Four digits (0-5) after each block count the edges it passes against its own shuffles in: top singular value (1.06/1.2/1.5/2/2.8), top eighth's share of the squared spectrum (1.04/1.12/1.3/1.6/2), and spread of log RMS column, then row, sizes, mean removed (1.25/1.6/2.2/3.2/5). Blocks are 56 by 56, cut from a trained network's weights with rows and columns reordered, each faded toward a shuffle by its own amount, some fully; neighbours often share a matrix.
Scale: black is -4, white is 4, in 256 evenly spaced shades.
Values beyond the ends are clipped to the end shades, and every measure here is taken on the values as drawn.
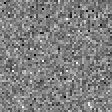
2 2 0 0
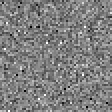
0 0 0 0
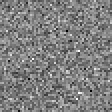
0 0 0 0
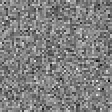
2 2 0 0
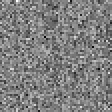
1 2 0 0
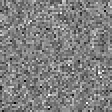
2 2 0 1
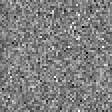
0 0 0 0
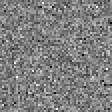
1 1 0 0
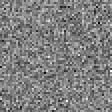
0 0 0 0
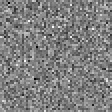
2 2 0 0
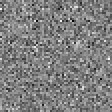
2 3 0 1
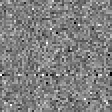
2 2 0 1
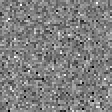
2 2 0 0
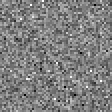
0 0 0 0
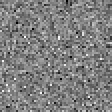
2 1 0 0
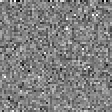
2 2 0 1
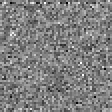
3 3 0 1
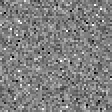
1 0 0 0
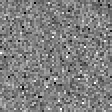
1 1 0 0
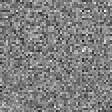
3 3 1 1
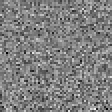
3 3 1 1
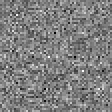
3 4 1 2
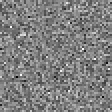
0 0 0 0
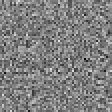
3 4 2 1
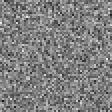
1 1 0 0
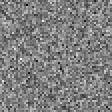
0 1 0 0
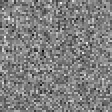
2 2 0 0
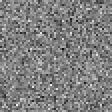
2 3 1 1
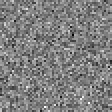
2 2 0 0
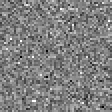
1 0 0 0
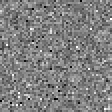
1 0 0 0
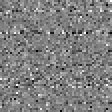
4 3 0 2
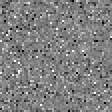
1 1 0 1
